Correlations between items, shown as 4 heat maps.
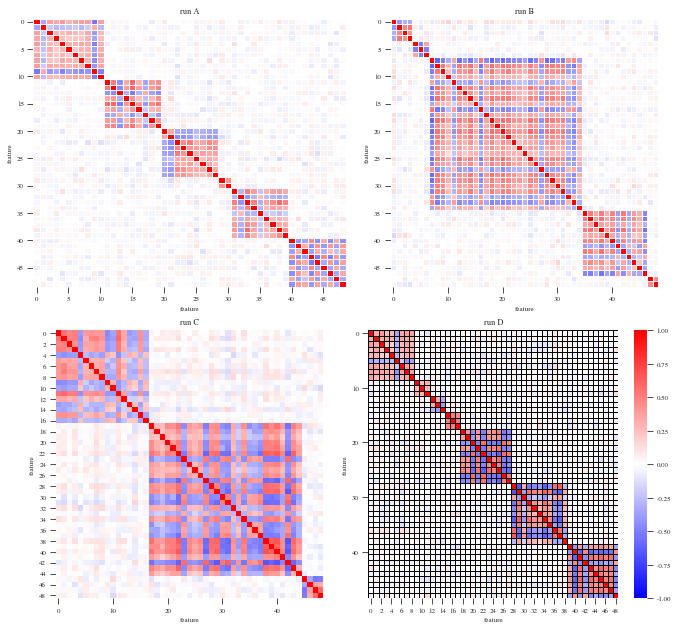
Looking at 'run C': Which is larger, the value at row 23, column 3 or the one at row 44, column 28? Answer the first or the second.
the second
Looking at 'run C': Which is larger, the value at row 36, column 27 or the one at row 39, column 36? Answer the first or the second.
the first
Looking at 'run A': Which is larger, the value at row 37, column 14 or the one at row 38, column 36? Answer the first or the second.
the second
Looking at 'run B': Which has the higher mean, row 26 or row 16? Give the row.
26
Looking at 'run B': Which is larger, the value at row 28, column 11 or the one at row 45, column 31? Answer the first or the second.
the second
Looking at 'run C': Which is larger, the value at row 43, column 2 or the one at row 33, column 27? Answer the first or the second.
the second
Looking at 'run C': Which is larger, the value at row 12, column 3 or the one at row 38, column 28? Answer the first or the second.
the second
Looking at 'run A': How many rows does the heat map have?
49
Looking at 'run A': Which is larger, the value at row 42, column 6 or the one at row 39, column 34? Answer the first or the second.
the second
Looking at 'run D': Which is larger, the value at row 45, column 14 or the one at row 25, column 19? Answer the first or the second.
the second
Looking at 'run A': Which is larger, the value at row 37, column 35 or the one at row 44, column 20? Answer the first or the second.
the second
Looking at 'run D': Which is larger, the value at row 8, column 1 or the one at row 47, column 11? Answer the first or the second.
the first
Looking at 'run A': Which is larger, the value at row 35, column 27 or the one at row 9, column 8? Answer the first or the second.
the first
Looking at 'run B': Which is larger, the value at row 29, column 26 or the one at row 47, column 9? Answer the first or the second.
the first
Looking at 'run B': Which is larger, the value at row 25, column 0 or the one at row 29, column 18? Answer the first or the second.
the second
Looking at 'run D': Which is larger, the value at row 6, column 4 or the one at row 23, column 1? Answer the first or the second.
the first
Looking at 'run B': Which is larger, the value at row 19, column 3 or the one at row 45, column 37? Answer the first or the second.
the second
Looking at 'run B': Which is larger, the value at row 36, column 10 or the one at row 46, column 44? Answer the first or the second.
the first
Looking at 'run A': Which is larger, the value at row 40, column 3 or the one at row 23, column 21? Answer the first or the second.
the first
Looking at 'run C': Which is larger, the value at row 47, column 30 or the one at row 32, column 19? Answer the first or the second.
the second
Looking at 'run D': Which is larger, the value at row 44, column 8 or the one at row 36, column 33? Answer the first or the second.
the first
